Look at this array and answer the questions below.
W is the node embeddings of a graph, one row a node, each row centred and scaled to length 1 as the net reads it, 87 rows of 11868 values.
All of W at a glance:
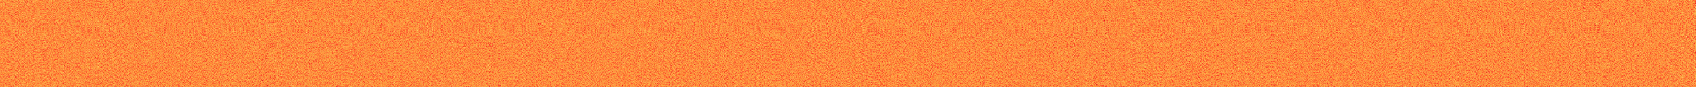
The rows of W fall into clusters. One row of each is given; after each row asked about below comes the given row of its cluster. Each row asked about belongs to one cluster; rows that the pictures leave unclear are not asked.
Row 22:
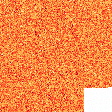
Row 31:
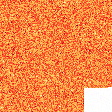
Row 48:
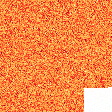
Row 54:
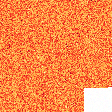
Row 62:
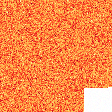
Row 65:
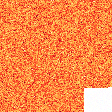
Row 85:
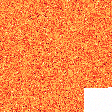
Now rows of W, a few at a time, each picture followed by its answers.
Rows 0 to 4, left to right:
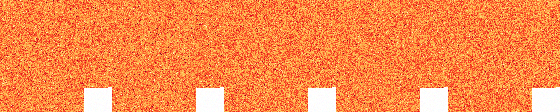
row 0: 62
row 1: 85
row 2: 48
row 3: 62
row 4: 22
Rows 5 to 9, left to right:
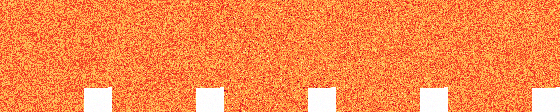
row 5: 62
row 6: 65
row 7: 22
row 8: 48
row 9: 54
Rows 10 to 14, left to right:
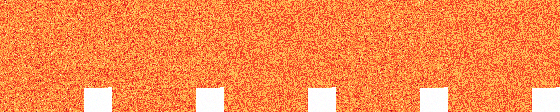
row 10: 65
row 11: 22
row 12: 31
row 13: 54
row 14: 31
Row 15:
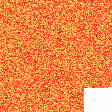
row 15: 65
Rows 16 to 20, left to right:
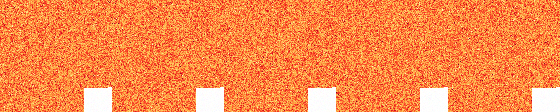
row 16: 85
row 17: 65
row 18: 85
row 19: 54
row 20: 48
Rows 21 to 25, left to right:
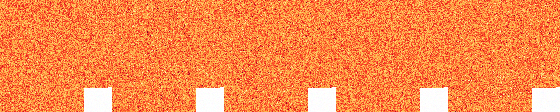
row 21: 48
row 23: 54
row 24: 54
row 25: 62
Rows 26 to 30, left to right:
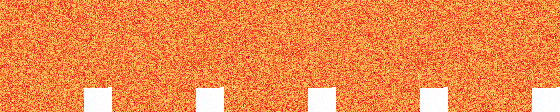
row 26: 48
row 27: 62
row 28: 54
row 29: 62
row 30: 62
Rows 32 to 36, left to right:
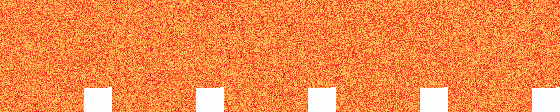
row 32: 62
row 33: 65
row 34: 31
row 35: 31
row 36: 85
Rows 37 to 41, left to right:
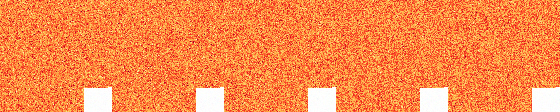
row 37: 22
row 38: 65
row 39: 48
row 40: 54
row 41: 31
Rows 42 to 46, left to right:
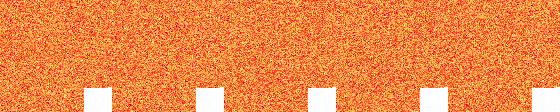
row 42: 48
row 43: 22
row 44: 65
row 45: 65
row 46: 22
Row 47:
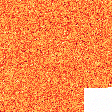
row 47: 31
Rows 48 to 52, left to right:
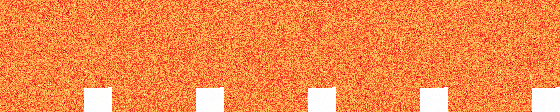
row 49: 54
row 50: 65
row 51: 54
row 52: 62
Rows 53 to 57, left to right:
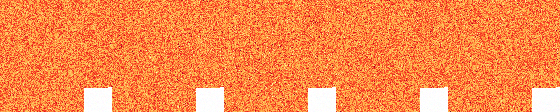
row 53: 85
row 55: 65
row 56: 65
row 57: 62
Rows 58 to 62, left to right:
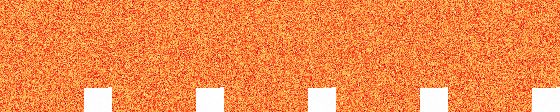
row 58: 85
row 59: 54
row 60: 54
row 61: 31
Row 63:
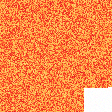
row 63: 48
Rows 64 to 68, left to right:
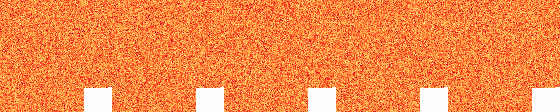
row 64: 54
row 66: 48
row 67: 48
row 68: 54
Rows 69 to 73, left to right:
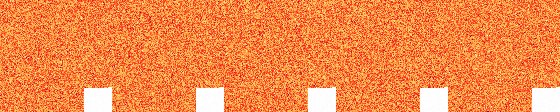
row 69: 65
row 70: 31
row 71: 22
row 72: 65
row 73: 62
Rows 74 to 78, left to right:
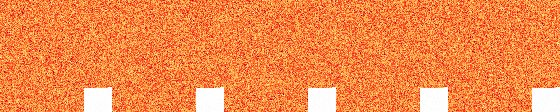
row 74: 54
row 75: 65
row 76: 31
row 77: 31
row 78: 22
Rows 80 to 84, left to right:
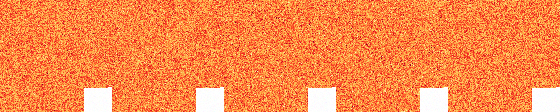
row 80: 54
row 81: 85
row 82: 31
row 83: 22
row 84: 31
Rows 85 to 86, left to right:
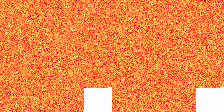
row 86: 65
